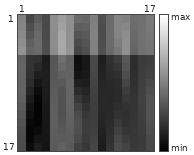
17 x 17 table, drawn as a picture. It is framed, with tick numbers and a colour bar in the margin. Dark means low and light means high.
On average the colour sits 30% of the way up the scale. The bottom right is the smoothest part. The top part is higher, up to a seam about 30% of the way down. Streaks run downward.
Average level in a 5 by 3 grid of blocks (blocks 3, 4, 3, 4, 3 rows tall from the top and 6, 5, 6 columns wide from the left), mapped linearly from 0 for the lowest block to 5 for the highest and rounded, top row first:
5 4 5
3 2 3
1 0 0
0 1 0
0 1 1
